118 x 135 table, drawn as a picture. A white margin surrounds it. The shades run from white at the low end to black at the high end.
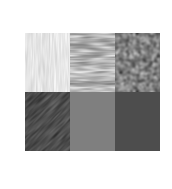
The table splits into 2 rows of 3 panels. Panel 1,1: very low, streaked downward, faint in contrast. Panel 1,2: low, streaked across. Panel 1,3: middling, blotchy. Panel 2,1: high, slanting up to the right, faint in contrast. Panel 2,2: middling, flat. Panel 2,3: high, flat.
